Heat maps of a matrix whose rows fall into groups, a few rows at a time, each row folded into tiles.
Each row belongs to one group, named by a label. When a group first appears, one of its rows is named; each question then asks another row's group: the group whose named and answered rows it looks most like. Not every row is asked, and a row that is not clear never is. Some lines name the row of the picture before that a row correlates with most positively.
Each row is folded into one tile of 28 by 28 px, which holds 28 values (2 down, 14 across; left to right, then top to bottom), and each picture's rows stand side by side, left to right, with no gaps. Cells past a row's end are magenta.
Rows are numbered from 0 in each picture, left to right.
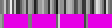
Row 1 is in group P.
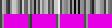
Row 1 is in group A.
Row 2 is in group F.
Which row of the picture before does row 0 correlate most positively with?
3
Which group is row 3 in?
P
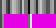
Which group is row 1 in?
P
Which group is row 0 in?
P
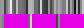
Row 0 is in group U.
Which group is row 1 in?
F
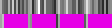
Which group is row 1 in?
U
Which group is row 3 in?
F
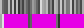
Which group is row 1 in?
A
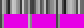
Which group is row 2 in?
P
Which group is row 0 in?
P
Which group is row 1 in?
U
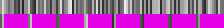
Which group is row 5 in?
A
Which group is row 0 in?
F
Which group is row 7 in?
P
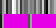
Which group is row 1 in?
F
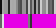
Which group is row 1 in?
A
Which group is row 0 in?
P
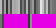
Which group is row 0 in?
A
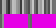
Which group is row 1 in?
P
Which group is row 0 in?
P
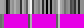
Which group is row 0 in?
P
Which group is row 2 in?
F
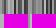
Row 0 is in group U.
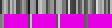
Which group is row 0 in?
P
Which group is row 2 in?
F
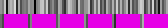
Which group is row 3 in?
P
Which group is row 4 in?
A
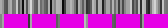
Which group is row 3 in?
U
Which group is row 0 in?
U
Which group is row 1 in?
F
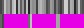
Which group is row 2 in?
U
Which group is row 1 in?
P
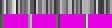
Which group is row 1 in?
U
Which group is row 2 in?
A
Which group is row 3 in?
F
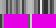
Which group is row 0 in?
F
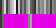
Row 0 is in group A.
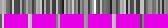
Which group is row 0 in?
F
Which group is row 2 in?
U
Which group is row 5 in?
F
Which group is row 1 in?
U
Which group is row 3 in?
U
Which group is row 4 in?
U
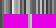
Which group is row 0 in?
A
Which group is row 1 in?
U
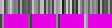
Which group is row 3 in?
U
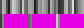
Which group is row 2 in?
U
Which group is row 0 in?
P
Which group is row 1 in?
P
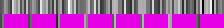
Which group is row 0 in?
A
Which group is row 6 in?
U
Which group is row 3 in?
P
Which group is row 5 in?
F
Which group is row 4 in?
F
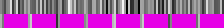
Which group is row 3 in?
U
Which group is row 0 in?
U
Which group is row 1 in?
U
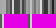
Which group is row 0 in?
F
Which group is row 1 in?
F
